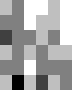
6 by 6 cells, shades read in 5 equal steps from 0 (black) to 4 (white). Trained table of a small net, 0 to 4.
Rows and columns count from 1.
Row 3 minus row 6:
-2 2 -1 2 -1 2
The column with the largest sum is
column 3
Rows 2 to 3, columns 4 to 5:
3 3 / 3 2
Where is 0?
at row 6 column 2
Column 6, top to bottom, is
4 4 4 3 2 2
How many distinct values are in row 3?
4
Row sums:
20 18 14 16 14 12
